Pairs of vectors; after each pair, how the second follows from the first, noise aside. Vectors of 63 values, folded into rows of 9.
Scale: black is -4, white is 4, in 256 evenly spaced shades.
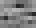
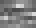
negated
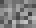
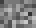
copied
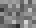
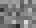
copied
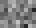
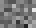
sign-scrambled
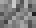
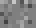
partly zeroed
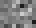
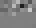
partly zeroed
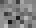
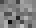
copied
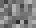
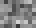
sign-scrambled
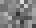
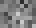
negated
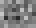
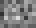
negated
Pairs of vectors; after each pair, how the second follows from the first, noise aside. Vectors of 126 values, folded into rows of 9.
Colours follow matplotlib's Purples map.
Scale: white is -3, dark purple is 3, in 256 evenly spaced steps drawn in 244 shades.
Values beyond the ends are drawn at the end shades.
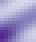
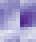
wrapped around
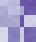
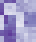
wrapped around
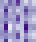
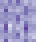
shrunk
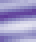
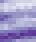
wrapped around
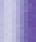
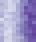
wrapped around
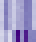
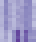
shrunk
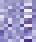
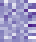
wrapped around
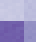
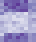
wrapped around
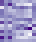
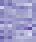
shrunk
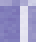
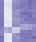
wrapped around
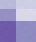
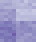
shrunk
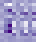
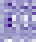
wrapped around
